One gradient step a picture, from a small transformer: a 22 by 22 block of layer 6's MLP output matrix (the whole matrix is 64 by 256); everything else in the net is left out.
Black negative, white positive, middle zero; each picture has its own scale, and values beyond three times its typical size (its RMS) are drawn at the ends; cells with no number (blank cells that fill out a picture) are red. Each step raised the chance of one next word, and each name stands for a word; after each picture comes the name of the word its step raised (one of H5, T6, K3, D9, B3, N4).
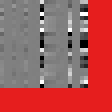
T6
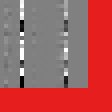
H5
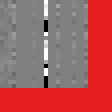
H5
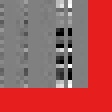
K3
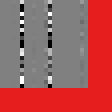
T6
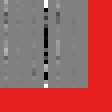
K3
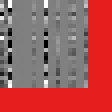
K3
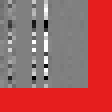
H5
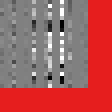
H5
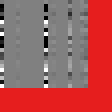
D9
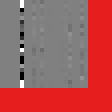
K3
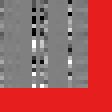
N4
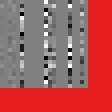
T6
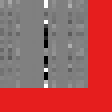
K3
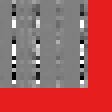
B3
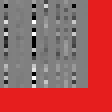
D9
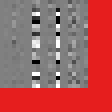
N4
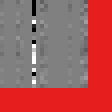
B3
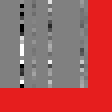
B3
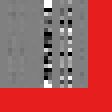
K3
